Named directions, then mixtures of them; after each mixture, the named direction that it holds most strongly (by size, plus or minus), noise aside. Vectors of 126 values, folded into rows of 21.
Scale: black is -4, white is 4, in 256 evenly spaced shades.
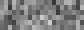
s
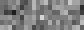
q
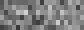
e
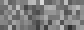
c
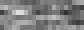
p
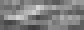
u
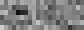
e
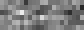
p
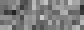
q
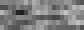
p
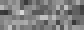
p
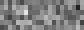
s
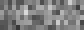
e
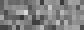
e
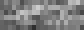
u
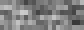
p
